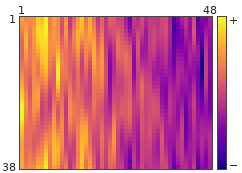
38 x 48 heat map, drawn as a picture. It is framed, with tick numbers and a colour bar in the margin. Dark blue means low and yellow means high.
Values rise toward the left. The top left is the ninth with the highest average. Streaks run downward. The values follow a bell shape.
